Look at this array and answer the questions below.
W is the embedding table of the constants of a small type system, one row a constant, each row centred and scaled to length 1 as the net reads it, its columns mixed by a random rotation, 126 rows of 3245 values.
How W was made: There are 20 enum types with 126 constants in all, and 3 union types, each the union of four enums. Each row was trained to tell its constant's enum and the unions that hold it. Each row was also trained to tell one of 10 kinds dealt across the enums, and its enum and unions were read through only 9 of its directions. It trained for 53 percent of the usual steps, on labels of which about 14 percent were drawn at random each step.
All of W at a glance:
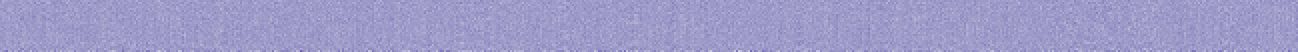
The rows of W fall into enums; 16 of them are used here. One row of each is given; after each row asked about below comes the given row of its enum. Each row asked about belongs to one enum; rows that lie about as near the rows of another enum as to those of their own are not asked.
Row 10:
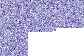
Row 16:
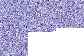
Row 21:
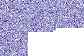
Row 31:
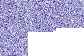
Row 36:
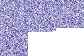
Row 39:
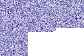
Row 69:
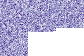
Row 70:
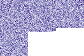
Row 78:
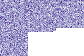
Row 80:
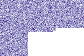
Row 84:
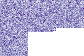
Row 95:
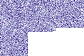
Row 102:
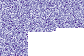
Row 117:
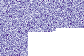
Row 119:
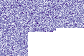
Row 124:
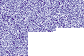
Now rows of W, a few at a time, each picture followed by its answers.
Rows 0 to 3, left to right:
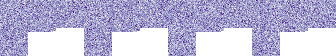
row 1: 70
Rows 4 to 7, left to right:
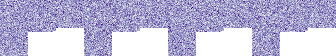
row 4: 78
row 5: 117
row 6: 39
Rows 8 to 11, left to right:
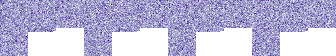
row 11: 102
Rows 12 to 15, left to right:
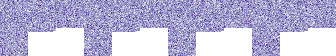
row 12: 31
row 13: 16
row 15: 36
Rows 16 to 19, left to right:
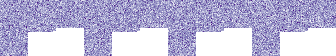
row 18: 78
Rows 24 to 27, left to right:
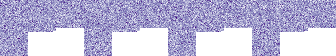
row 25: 80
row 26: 124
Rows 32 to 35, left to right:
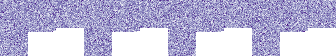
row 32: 78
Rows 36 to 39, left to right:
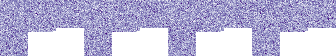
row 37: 16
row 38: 117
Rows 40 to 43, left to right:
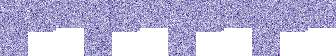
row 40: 31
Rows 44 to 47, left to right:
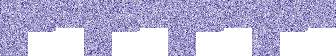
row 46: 16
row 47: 124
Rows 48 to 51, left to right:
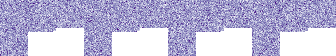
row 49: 80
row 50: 21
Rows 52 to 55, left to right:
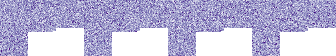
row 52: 10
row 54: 119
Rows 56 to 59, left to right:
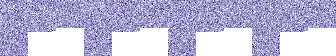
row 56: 16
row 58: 102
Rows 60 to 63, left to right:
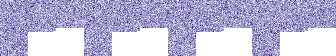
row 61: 21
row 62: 119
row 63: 117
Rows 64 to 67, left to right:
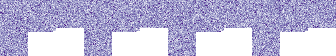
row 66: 124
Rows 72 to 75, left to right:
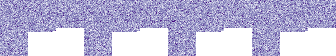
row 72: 84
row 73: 84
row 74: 21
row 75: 80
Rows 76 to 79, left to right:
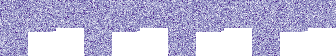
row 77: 119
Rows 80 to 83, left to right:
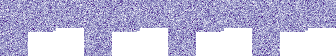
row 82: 117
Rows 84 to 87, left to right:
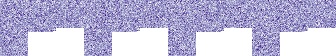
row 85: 95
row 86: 84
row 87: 36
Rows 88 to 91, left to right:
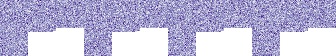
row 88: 31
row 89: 102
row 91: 117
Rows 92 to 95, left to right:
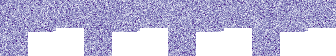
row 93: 95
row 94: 36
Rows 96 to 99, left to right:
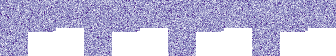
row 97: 78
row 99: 80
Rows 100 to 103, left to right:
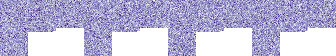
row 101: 31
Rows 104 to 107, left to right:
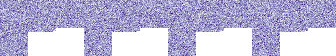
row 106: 102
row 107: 102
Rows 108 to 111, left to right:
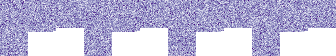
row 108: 21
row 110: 10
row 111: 36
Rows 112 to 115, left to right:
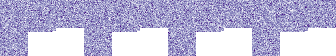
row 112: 84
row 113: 31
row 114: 21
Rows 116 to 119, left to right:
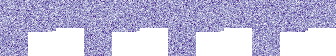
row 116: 36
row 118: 10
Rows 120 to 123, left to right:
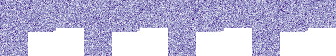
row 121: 124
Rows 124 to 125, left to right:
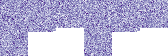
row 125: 16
